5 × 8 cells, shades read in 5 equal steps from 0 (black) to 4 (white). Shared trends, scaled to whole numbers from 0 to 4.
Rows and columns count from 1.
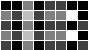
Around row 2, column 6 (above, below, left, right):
1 1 2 4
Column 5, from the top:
1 2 1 2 1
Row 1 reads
0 0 2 0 1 1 0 0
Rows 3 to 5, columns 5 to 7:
1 1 0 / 2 2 4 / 1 1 0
